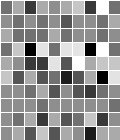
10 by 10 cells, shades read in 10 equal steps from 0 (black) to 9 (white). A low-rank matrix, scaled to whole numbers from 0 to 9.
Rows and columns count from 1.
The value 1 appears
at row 6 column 6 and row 10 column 8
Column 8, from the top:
2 5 5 0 6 6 2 5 7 1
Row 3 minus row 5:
0 -1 2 2 -2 1 -4 -1 -3 -2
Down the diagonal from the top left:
4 4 4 8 8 1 3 5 2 6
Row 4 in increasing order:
0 0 4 4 4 7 8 8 8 9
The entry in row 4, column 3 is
0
